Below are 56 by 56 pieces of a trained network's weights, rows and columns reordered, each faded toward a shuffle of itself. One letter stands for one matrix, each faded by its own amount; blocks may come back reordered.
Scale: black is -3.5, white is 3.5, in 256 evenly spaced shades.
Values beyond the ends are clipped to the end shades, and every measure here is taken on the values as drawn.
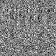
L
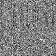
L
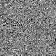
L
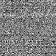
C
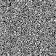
L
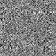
L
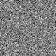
L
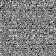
C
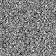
L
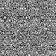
C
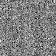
L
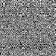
C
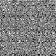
C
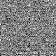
C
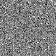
L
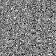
L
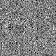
L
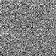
C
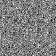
L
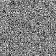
L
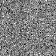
L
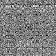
C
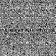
C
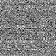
C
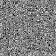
L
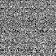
C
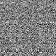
C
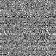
C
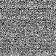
C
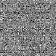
C
